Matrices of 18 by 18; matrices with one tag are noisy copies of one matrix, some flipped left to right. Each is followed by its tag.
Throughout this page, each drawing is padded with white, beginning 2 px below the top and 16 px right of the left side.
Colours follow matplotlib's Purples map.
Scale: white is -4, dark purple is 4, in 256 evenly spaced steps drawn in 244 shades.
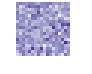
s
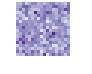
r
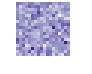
s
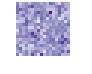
r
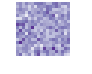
s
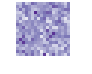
r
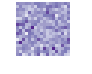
s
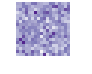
r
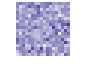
s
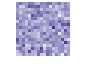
s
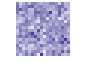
r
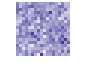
r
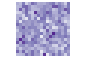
r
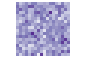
r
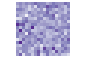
s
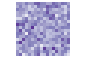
s
